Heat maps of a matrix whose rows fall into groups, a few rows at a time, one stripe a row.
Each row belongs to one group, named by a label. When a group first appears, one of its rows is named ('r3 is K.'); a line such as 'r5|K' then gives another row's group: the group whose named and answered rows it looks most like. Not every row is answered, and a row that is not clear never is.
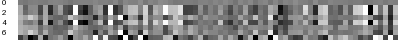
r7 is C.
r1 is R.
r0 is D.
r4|R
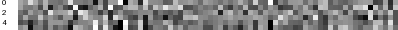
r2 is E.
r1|R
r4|C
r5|C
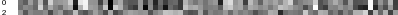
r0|E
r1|E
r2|R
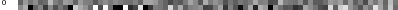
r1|C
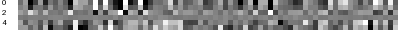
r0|C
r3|D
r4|R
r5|R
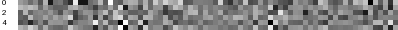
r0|R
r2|E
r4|C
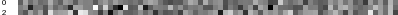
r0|E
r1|C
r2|E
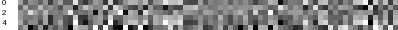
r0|R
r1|E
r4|R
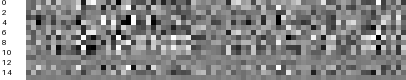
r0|E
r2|E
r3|C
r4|C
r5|E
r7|R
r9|R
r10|R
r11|D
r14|E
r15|D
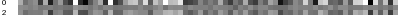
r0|R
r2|R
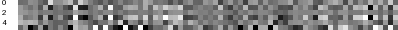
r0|E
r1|R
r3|R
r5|C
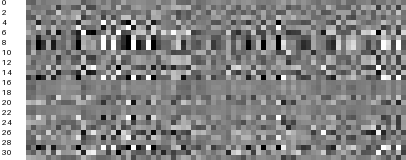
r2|E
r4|C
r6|R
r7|C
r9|C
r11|R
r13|E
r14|R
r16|D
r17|D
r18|D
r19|E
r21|D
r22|D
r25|R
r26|E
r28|D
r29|C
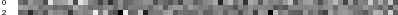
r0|E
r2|C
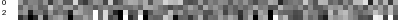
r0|R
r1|E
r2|C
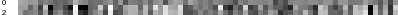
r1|R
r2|R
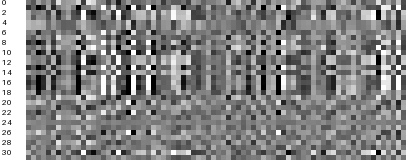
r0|E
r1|C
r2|R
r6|C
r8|C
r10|C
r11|R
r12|R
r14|R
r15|C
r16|C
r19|E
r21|R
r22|C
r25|E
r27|R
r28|E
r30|R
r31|E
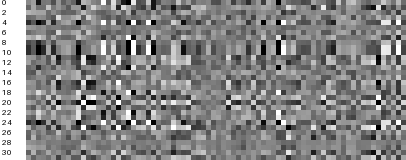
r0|C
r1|E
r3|E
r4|C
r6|E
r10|C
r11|R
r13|C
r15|E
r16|R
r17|R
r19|E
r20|R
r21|E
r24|C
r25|R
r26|E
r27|E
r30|E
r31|R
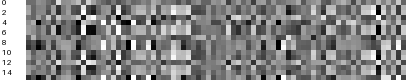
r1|R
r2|R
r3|E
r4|C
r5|R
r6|R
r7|E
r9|C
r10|R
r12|E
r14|R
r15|C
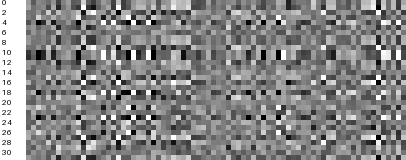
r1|R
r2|E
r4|C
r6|E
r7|R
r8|R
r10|C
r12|R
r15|E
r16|R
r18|C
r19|E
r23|C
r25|E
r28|E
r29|E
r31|R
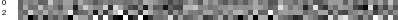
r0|E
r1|E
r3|C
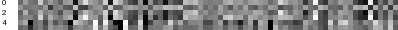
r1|R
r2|E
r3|E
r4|C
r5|C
